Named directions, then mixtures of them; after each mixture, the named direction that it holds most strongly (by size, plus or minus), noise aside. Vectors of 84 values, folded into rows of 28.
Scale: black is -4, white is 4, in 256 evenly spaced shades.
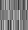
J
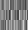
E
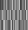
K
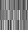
J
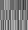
E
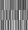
E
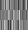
J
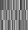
K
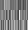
E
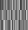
K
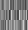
E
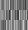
E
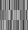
J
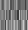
E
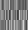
E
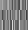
K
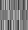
J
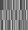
K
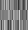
J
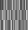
K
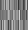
J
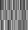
K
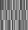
K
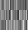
E
